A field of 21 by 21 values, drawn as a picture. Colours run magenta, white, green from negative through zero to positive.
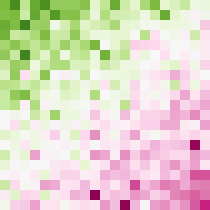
Mirror symmetry: none. Ninth with the highest average: top left. Slope: up to the top left. Ninth with the lowest average: bottom right. Grain: fine.
